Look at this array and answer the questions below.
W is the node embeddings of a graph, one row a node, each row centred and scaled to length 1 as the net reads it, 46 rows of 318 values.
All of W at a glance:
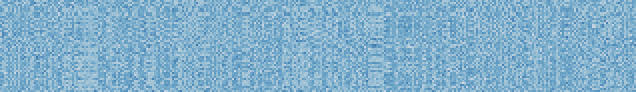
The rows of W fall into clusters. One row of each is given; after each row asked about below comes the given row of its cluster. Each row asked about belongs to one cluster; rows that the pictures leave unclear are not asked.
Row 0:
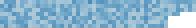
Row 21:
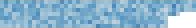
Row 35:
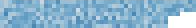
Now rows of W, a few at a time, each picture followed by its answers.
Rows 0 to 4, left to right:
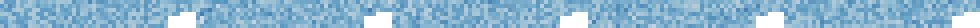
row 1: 35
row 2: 0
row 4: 21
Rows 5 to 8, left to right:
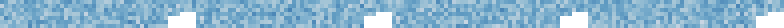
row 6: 35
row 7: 35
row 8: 21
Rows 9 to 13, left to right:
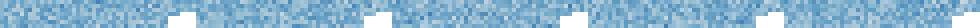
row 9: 0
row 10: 21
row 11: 0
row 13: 21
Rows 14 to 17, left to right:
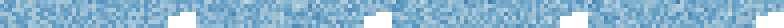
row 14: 0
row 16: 0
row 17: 0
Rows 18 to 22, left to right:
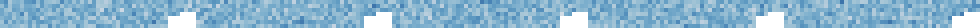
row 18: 21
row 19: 35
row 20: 0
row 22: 35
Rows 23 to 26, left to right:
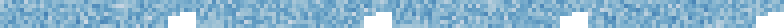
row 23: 35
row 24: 21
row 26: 0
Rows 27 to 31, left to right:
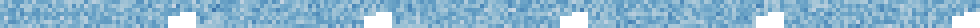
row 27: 35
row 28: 21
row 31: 35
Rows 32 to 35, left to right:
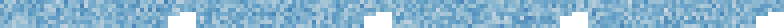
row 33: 35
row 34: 21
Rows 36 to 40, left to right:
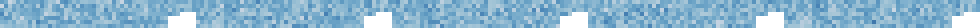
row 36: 21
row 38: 21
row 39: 0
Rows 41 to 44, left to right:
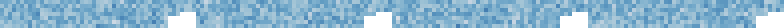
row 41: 21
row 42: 21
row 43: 35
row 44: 21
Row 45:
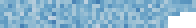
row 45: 0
